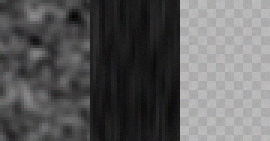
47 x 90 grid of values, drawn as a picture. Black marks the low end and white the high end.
The table splits into one row of 3 panels. Panel 1,1: low, blotchy. Panel 1,2: very low, streaked downward, faint in contrast. Panel 1,3: high, checkered, faint in contrast.
